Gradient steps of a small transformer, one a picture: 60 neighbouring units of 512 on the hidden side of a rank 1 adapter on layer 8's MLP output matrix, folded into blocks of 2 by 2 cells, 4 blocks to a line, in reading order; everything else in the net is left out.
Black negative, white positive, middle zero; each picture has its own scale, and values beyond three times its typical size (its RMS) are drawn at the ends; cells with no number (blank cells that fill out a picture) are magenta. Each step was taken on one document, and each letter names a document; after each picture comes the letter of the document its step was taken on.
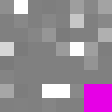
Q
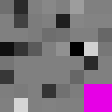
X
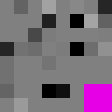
Q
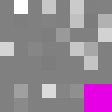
X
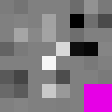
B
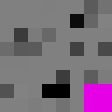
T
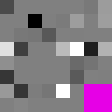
B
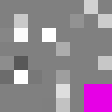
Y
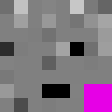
Q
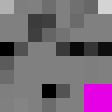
Q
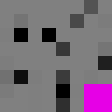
Y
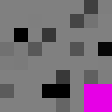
T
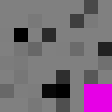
T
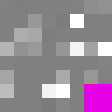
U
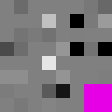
B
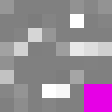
B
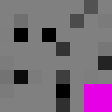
Y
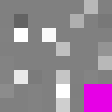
Y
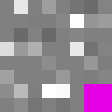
X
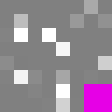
Y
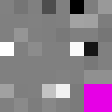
X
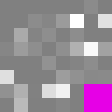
B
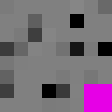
U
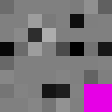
U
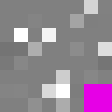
T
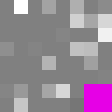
X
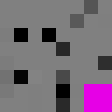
Y
